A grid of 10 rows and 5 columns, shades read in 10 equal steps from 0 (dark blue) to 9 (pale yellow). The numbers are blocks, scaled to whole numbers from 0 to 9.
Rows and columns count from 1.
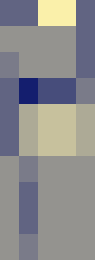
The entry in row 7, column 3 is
5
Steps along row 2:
same same same down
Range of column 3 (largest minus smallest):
7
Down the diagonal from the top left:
3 5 5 2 6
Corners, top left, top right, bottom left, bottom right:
3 3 5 5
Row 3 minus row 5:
1 -1 -2 -2 -3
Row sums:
27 23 22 11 29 29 24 23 23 24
